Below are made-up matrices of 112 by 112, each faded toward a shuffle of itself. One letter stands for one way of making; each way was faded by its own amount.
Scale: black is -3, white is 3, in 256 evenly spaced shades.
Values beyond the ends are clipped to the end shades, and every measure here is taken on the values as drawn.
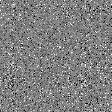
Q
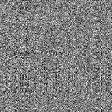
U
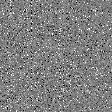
Q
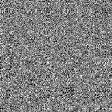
U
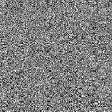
U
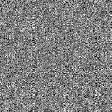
U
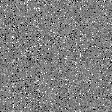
Q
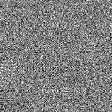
U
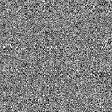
U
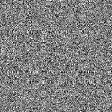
U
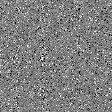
Q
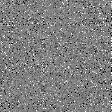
Q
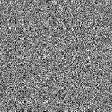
U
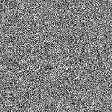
U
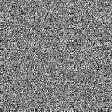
U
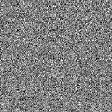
U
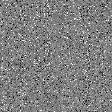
Q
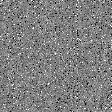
Q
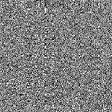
U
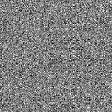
U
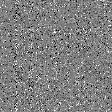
Q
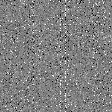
Q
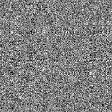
U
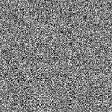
U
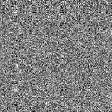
U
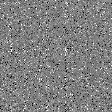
Q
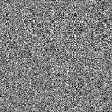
U
